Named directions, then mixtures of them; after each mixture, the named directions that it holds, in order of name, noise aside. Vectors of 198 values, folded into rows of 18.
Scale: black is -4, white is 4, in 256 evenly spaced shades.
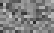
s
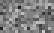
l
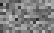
l, s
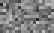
l, s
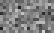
l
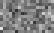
l, s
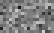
l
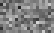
l, s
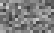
l, s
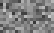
s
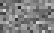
l, s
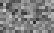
s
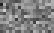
l, s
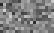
s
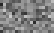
s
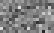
l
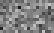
l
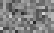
l, s
